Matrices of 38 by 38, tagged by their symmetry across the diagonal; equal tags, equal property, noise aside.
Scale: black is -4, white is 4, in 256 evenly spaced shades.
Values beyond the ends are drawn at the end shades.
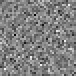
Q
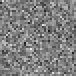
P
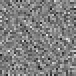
P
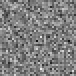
P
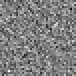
P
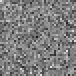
Q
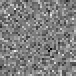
Q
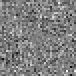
P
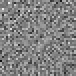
Q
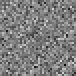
Q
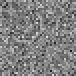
Q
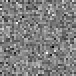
P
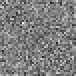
Q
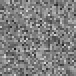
P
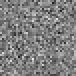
P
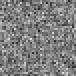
P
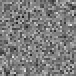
Q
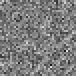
Q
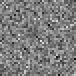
Q
